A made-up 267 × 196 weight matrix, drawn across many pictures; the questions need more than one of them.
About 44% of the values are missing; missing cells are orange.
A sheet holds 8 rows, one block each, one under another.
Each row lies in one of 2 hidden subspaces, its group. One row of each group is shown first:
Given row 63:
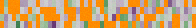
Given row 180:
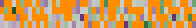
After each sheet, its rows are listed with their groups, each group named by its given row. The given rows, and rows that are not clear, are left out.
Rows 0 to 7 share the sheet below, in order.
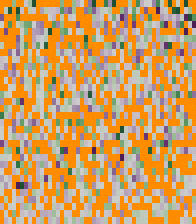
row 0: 180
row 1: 180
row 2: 63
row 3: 180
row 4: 180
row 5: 180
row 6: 180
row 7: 180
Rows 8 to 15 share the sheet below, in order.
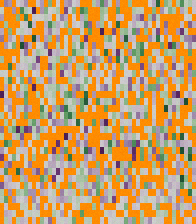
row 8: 180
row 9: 180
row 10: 63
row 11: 180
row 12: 180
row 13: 63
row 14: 63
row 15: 180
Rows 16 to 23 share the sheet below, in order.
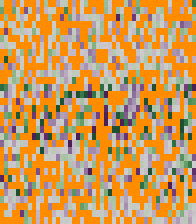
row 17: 180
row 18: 180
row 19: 180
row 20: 63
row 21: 63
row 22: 63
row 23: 180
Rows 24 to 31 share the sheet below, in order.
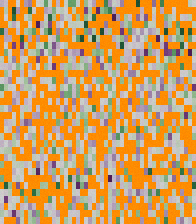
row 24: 63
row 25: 180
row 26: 63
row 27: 180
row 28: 180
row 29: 63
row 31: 180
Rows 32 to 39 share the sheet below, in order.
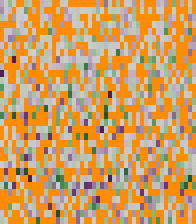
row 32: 63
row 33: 180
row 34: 63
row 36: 63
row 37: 180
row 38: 180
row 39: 63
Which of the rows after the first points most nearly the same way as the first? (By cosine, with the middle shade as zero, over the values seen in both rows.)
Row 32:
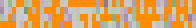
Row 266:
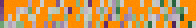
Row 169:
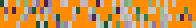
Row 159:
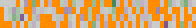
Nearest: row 266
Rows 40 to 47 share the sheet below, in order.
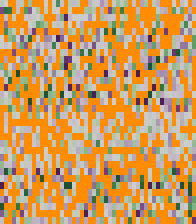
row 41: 180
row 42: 180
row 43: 180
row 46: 63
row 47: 180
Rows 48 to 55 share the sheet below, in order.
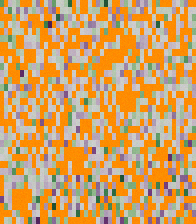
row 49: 180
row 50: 180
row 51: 180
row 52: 63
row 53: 180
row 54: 63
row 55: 63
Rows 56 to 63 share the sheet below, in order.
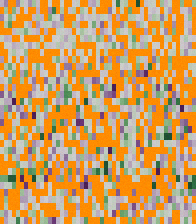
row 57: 63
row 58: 180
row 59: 180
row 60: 180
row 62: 180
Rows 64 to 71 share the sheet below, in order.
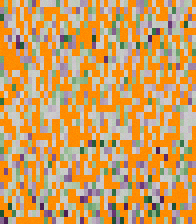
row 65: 180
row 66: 180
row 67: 63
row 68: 180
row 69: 180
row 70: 180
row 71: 63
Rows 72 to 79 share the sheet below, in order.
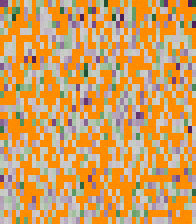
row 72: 180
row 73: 63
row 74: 180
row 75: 180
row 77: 180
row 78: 180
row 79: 63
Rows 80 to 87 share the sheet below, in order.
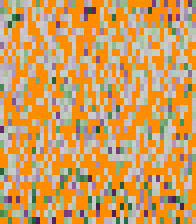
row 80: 180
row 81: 63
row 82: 63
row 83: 180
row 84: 63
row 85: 63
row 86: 180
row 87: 63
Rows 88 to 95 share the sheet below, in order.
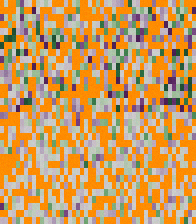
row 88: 180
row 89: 63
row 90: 63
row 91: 180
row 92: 180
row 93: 63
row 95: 63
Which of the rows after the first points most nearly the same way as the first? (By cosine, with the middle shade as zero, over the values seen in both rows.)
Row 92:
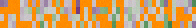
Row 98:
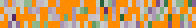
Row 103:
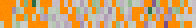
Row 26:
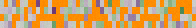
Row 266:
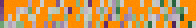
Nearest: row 266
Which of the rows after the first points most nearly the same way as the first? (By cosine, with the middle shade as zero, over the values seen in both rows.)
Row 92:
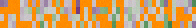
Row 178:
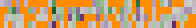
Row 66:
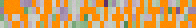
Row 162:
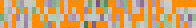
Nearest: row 178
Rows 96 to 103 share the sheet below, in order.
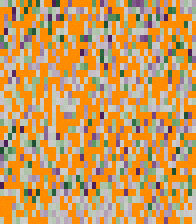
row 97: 180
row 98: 180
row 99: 180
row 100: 180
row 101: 180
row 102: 63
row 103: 180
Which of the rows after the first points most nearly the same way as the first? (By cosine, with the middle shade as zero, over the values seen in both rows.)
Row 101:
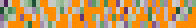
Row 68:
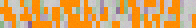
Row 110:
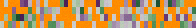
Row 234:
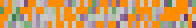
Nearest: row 234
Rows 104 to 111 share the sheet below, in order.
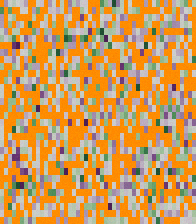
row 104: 180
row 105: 180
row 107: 63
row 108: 180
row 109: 180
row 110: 180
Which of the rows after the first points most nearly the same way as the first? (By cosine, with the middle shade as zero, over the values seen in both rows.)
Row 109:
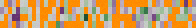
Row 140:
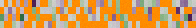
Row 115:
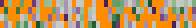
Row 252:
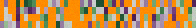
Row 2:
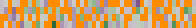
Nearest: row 252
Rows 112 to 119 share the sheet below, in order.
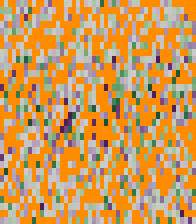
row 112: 180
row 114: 180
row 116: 180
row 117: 63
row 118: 180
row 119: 63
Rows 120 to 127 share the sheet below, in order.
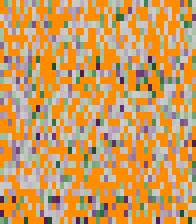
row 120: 63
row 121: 63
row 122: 63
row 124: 63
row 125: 180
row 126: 180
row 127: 63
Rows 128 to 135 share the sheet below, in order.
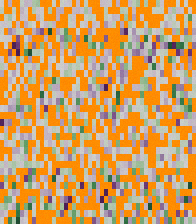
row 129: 180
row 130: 63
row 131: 63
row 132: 180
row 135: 180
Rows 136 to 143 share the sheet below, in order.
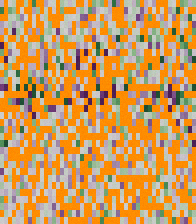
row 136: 180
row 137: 63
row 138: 180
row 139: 180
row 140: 180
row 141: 180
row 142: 180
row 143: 63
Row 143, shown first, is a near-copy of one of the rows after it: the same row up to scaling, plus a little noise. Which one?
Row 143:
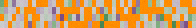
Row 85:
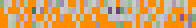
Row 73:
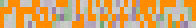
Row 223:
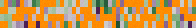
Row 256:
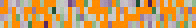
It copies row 73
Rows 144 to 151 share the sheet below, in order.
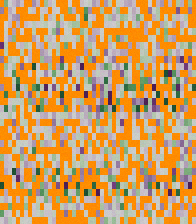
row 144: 180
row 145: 63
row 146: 180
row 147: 180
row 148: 63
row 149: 180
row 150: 63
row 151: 63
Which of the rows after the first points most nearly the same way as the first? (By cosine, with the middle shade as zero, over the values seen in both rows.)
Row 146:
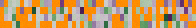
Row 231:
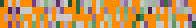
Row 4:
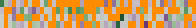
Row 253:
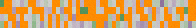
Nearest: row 231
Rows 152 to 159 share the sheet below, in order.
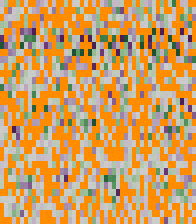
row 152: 63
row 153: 180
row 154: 180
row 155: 63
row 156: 180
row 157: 180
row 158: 180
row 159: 180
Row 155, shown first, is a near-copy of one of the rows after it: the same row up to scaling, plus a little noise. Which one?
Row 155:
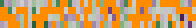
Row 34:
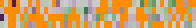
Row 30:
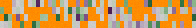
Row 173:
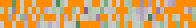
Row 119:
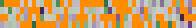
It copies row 119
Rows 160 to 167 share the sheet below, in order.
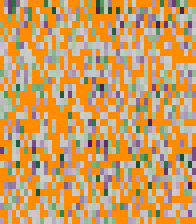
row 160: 63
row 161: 180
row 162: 63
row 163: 180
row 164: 180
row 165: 63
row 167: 63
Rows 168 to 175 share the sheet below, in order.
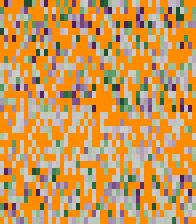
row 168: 180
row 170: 63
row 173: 63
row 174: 63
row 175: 63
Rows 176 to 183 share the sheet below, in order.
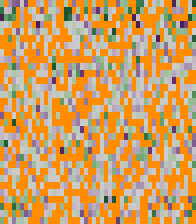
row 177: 180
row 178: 63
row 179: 180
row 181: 180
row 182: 180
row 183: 180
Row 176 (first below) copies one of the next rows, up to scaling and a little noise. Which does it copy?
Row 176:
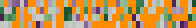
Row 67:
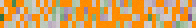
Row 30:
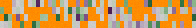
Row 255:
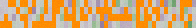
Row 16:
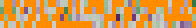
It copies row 16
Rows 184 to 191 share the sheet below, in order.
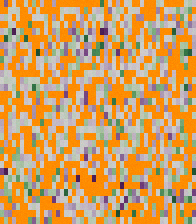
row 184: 180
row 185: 63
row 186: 180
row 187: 180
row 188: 63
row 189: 180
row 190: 180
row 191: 63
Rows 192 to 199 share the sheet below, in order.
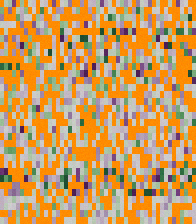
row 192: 63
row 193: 180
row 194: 180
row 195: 63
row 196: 180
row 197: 63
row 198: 180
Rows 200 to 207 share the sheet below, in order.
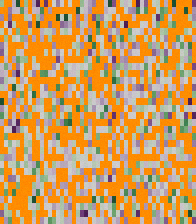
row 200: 63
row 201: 180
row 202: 180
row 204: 180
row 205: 63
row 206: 180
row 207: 180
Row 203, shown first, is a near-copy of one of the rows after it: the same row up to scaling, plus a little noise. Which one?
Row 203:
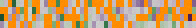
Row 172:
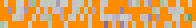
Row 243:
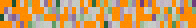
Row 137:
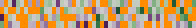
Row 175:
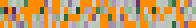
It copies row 243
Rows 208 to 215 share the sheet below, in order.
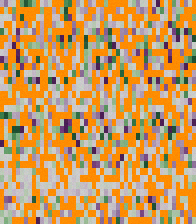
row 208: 180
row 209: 180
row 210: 63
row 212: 180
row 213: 180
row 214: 180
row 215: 63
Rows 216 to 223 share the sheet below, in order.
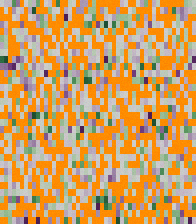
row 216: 63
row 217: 180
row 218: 180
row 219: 180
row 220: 63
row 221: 180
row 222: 180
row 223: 63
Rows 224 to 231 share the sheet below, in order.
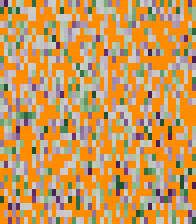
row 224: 180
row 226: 180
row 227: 180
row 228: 180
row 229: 180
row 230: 63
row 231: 180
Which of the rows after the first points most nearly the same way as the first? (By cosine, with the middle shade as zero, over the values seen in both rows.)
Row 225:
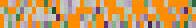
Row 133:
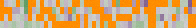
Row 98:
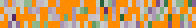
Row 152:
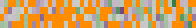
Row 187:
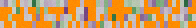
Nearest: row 187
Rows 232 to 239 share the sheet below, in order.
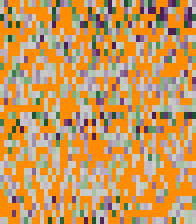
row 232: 63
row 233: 63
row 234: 180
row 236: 180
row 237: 63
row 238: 180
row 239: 63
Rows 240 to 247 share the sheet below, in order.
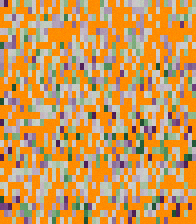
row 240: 180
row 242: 180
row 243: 63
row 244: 180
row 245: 63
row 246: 180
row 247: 180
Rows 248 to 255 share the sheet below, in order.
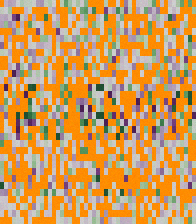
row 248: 180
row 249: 63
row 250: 180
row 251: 180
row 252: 180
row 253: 180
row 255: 63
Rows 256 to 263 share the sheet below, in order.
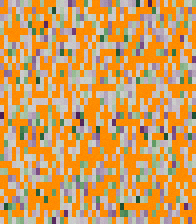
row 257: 63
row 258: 63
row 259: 63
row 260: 180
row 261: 180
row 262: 63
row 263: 63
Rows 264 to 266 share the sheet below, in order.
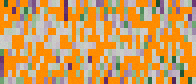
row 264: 180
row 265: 180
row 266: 63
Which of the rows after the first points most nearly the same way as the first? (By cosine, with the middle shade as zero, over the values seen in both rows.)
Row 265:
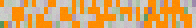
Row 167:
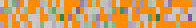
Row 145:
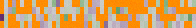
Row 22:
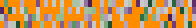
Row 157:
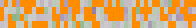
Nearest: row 22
